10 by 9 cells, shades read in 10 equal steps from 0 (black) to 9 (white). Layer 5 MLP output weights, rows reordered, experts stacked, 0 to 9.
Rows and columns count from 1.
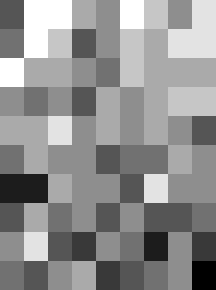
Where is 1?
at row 7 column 1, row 7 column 2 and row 9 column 7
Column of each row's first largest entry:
2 2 1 8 3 2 7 2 2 4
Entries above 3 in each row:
8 8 9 8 8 8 6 5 5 5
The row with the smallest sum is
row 10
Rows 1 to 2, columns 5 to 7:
5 9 7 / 5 7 6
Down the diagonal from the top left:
3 9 6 3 6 4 8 3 2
